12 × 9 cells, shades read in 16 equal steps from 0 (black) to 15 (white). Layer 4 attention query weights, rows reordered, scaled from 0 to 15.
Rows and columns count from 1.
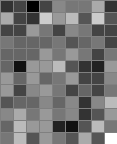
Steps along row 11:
up down same down down up up down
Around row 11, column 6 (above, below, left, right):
8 5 2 5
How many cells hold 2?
2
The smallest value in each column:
3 1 0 4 2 1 3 2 3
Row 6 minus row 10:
-2 -9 2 0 4 -3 0 -3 0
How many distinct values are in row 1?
6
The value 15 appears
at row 12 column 9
